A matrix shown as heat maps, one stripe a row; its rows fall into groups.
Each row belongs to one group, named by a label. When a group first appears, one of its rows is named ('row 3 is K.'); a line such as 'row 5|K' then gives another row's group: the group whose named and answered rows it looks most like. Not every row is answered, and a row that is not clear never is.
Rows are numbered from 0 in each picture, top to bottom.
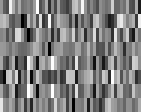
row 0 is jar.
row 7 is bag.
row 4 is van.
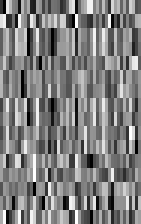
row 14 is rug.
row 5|jar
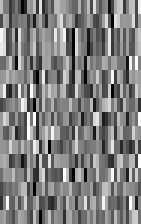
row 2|bag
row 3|bag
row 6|bag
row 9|van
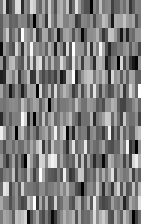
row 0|bag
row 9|bag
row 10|rug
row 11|van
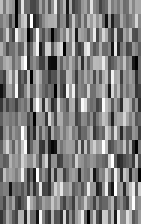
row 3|rug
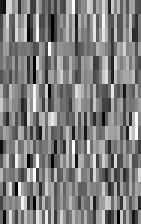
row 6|jar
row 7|jar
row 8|van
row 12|jar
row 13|rug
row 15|rug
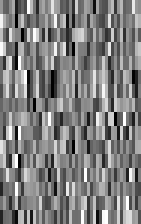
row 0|van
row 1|bag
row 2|jar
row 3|bag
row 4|rug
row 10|bag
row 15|rug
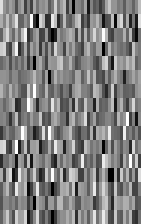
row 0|bag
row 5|jar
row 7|van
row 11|rug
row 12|rug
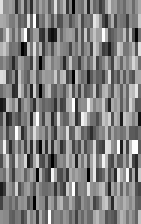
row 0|bag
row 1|jar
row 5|bag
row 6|rug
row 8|rug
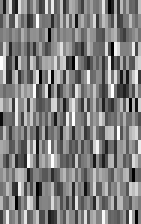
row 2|jar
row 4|bag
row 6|jar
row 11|van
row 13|rug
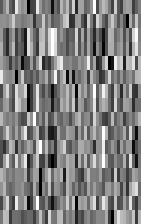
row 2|van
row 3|van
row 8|jar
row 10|rug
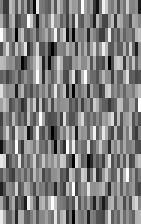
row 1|van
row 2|bag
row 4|jar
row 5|rug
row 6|bag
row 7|jar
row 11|bag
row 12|rug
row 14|van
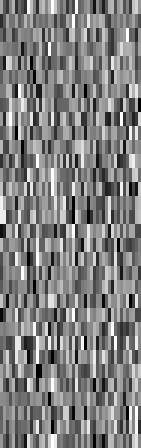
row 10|jar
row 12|van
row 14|bag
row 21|van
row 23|jar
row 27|van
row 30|rug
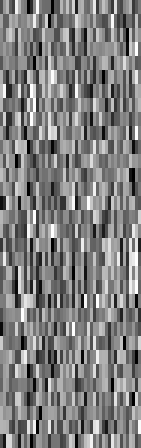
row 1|jar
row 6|bag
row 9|van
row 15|jar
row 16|van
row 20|rug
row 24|jar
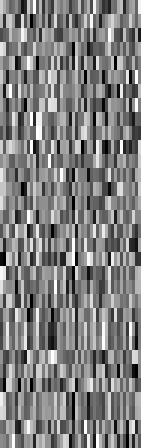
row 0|jar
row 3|bag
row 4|van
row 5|van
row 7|van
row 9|rug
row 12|bag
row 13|jar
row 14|bag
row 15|van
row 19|bag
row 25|van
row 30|van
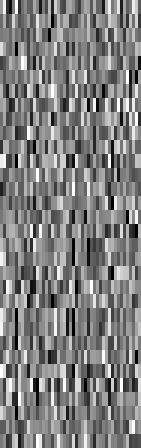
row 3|bag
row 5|rug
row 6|van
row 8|rug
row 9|van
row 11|bag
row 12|rug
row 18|bag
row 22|bag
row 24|rug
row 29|bag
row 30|van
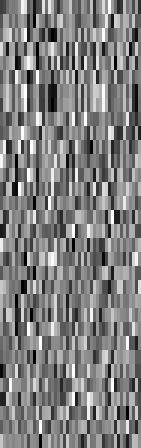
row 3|van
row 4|van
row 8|rug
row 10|bag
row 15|jar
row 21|bag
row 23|van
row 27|jar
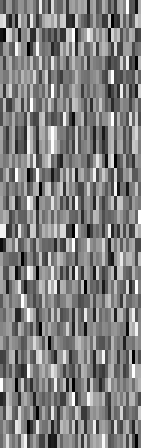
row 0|rug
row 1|bag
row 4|rug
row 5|jar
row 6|rug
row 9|van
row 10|van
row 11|jar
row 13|rug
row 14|van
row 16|bag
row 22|van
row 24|jar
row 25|rug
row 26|van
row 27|bag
